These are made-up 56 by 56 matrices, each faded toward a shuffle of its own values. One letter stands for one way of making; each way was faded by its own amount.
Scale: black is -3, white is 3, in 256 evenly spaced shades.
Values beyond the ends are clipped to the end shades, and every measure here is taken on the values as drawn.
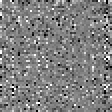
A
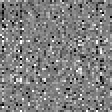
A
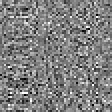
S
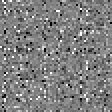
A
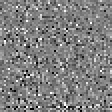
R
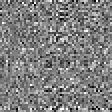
S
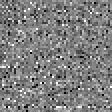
R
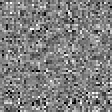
S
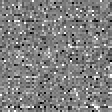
R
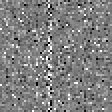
A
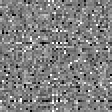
R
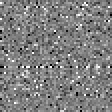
R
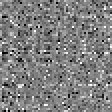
R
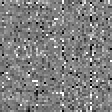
A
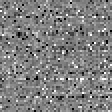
R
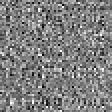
S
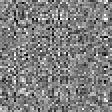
S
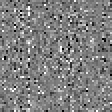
A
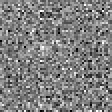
S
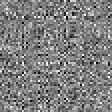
S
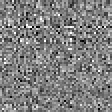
S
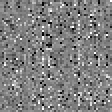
A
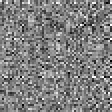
S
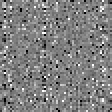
A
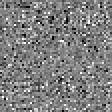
R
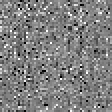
A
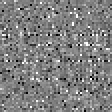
R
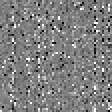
A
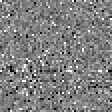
R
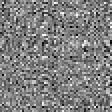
S
